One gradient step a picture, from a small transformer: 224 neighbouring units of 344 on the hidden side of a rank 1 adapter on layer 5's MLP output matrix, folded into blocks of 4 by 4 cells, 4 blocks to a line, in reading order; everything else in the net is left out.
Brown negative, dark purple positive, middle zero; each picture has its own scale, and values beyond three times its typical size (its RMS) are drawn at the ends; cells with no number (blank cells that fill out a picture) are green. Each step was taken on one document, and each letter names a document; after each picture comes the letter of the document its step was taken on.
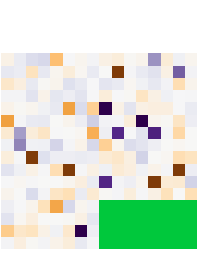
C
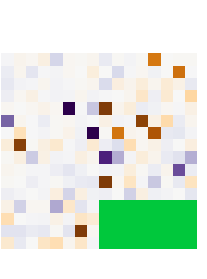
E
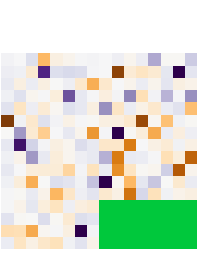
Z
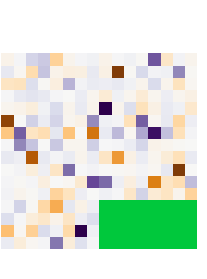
C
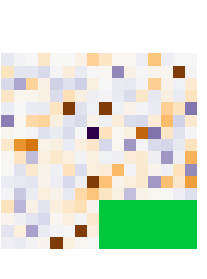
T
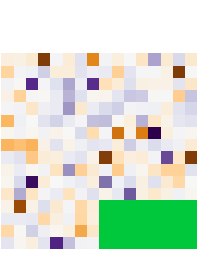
Z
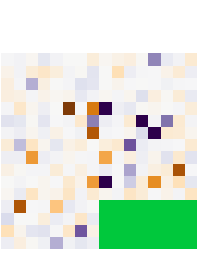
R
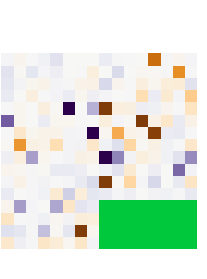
E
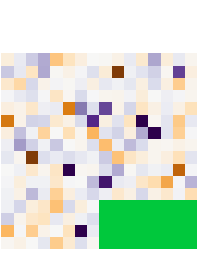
C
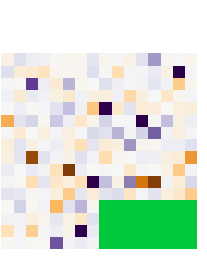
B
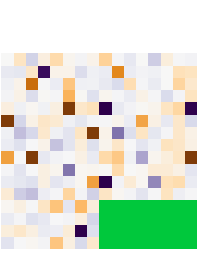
T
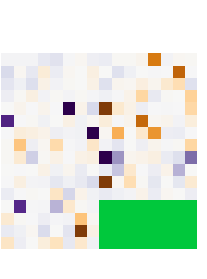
E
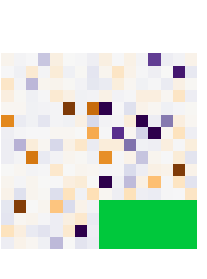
Z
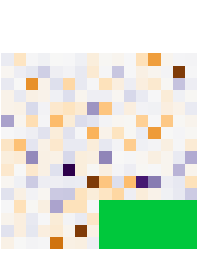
B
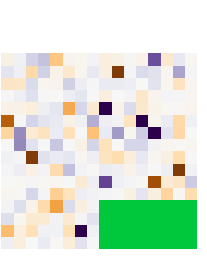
C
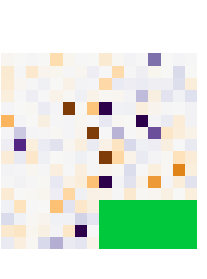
E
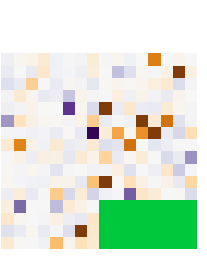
R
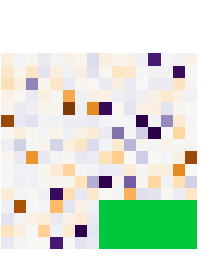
Z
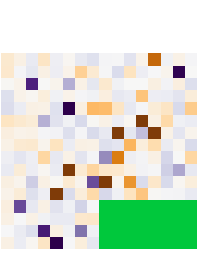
Z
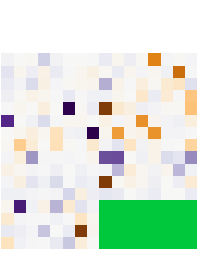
E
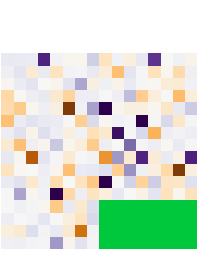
R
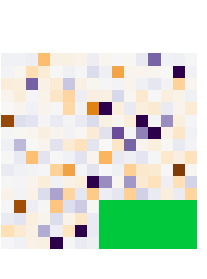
Z
